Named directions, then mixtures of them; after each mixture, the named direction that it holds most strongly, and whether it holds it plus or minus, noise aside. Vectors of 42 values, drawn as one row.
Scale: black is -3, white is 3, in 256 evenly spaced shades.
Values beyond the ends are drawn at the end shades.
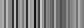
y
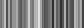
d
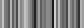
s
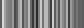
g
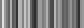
s, plus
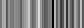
d, plus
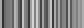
g, minus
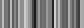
s, plus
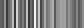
y, minus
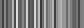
y, minus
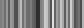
d, minus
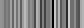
s, plus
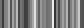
s, minus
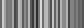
g, plus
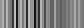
y, plus
